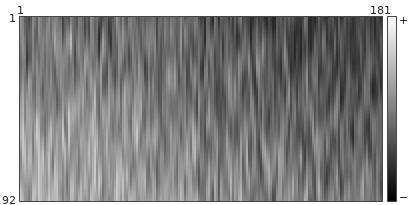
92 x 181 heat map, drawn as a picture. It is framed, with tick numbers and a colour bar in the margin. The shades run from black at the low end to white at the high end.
The top right is the ninth with the lowest average. The values follow a bell shape. Streaks run downward. The ninth with the highest average is the bottom left. The halves do not mirror each other. The field climbs toward the bottom left.
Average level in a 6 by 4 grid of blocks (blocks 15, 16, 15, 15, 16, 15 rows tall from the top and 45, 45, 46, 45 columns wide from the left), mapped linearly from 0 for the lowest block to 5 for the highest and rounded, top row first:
2 2 1 0 / 3 2 1 0 / 3 3 2 1 / 4 3 2 2 / 5 4 3 2 / 5 4 3 3
